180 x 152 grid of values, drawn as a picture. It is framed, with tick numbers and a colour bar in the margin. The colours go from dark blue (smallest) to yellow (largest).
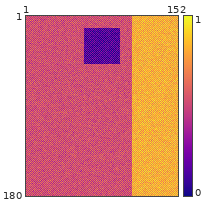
Ninth with the lowest average: top middle. Odd patch: lower, in the top middle. Seam: vertical, 70% of the way across, the right part higher.
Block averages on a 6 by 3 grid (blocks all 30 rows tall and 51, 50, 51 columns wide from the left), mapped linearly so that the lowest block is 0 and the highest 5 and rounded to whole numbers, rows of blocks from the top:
2 0 5 / 2 0 5 / 2 2 5 / 2 2 5 / 2 2 5 / 2 2 5
